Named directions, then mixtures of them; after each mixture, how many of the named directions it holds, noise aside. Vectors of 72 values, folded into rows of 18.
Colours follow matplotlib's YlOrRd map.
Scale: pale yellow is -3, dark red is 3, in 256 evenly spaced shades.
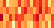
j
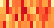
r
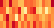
two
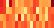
one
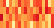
one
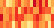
one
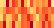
two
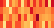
two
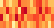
two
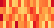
two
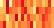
one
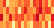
one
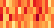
one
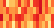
one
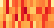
one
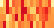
one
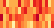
one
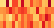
two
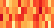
one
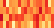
one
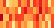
one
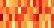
one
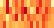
one
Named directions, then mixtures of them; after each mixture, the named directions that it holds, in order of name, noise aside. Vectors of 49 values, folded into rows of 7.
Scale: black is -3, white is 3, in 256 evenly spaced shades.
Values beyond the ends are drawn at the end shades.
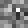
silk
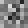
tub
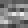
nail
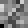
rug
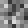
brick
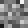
rug, tub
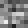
brick, nail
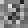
tub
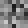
brick, silk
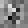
rug, tub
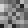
brick, rug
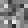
brick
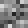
nail, rug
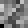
rug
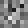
brick, tub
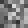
brick, tub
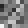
rug
